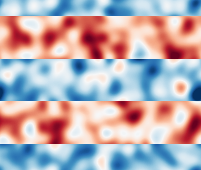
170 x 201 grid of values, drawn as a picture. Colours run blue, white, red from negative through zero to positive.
There are no lone odd cells. Overall the values sit about 50% of the way up the scale. Stripes running across repeat 2 times from top to bottom.
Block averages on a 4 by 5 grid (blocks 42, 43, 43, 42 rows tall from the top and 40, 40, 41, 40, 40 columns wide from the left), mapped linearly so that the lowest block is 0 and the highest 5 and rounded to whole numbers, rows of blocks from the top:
5 4 5 4 4
2 2 4 0 4
3 4 3 5 4
0 2 1 0 2
